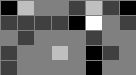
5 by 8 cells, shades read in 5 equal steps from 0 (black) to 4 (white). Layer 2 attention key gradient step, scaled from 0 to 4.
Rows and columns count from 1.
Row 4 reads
1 2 2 3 2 0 1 2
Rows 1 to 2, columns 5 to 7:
1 3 1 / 0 4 2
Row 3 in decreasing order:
2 2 2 2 2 2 1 1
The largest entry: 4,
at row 2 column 6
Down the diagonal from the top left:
0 1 2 3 2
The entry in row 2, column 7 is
2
